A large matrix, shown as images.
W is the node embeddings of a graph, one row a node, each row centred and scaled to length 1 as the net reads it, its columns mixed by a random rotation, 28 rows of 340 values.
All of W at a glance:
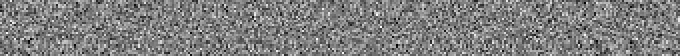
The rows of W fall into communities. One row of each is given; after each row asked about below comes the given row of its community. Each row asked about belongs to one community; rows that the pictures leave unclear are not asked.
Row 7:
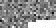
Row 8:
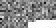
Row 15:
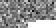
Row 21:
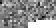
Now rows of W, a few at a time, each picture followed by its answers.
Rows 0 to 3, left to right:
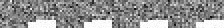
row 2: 8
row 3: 15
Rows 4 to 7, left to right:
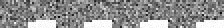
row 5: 15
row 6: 7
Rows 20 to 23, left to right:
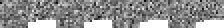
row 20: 21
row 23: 21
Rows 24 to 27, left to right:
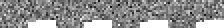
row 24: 15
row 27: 21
